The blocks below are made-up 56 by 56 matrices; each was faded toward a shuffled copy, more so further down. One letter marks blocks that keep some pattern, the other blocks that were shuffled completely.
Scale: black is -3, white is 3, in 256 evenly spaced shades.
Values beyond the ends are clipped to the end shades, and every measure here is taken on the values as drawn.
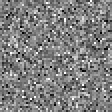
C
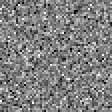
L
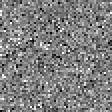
L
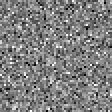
L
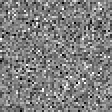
C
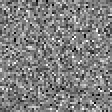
L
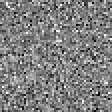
C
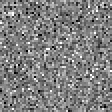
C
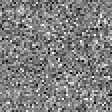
C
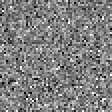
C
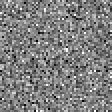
L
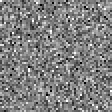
L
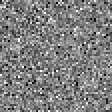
C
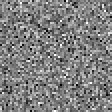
L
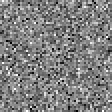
L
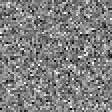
L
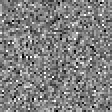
L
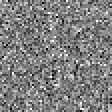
L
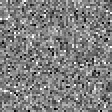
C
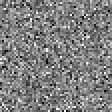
L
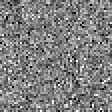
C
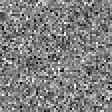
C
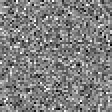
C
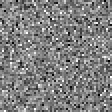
L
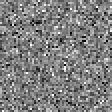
C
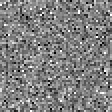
L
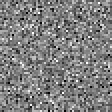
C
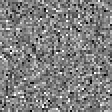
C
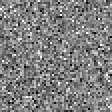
L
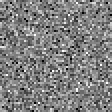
L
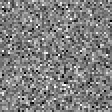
L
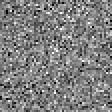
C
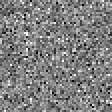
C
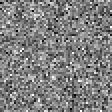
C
